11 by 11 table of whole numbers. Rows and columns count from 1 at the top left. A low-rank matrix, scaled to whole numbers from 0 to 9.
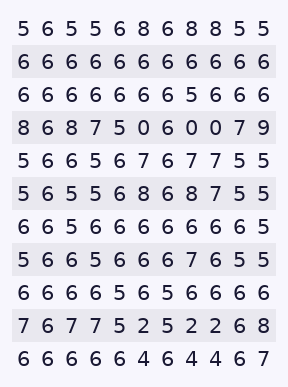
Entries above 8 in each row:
0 0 0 1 0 0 0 0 0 0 0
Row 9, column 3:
6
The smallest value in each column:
5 6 5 5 5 0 5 0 0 5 5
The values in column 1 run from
5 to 8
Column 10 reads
5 6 6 7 5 5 6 5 6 6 6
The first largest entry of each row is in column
6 1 1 11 6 6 1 8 1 11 11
